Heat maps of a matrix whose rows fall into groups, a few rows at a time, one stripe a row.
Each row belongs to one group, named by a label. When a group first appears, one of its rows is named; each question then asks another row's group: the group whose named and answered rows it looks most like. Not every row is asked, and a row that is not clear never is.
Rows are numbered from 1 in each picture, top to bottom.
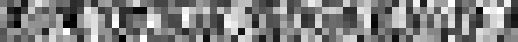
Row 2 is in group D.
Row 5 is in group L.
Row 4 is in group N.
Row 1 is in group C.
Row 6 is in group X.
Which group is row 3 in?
N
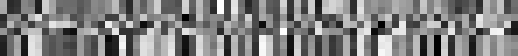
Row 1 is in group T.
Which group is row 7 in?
C
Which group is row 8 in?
C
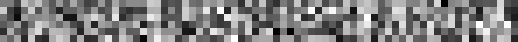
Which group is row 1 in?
N
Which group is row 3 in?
N
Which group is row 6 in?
L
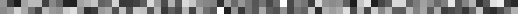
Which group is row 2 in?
T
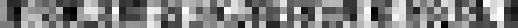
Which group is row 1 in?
D
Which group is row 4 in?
N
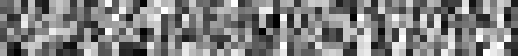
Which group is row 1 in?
L
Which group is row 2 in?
L
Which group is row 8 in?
D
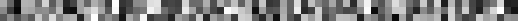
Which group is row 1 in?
N
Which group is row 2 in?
N
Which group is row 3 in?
X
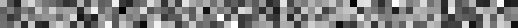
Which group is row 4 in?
L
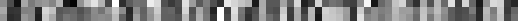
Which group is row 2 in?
T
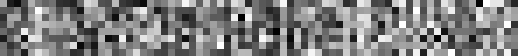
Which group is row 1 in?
D
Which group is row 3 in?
C
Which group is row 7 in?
T
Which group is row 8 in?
C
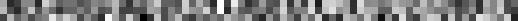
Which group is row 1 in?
T
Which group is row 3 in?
X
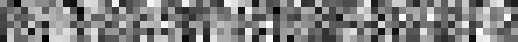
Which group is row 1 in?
N
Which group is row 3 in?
X
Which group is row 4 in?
L
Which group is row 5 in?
X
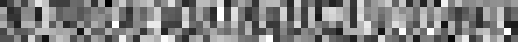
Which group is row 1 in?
C
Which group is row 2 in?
T
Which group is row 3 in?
T
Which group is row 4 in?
N
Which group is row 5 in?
X
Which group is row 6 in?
L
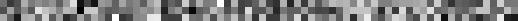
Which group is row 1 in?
T
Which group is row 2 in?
X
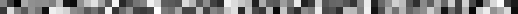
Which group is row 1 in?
N
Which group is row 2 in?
X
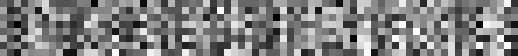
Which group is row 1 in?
C
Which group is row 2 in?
T
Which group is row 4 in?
D
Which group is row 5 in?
C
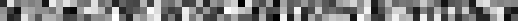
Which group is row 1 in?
X
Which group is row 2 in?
N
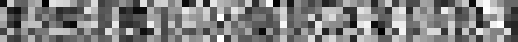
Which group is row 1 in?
X
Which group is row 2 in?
D
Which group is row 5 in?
X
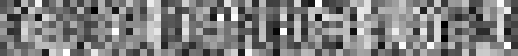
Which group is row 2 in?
C
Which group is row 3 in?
T
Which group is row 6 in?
N
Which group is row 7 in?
X
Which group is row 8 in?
L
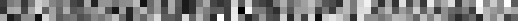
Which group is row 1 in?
C
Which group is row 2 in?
C
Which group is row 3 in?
T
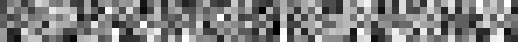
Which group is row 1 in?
C
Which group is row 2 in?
X
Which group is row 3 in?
T
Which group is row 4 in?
X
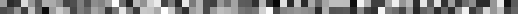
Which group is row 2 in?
L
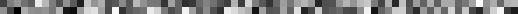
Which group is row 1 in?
C
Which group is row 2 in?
N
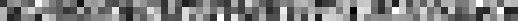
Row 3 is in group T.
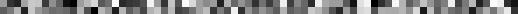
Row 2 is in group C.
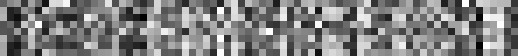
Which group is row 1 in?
L
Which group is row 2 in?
T
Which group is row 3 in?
D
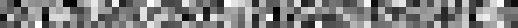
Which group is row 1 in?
N
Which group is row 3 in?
X
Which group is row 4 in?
N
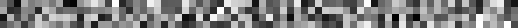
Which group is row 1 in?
N
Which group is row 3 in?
X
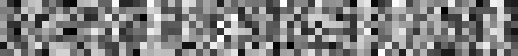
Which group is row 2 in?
N
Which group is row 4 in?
T
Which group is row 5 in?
N
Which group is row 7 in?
X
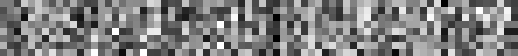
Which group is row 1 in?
N
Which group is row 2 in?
C
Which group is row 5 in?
N
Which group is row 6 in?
L
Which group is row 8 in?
X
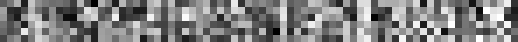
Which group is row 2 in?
D
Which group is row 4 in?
C
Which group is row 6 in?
C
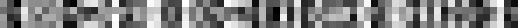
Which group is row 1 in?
N
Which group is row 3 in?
T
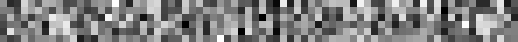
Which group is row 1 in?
T
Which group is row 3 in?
X
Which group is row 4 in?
L
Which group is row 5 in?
X
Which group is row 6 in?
T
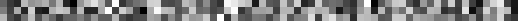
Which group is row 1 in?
N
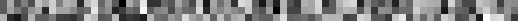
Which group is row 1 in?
X
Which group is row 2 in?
X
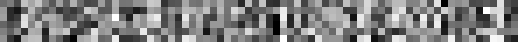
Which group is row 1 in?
N
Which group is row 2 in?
D
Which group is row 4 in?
T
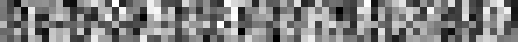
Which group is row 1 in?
N
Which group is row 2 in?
L
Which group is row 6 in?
L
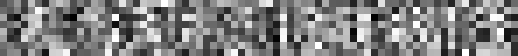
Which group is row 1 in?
L
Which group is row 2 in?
C
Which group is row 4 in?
C
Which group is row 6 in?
T
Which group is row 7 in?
X
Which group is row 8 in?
L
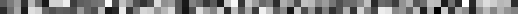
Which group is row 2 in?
C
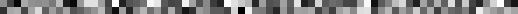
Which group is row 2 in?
C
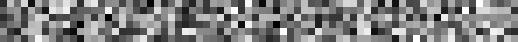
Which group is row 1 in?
X
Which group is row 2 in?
L
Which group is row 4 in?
L
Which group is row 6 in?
C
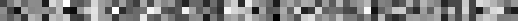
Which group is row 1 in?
L
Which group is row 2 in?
N
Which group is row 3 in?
L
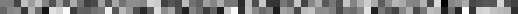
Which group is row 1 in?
N
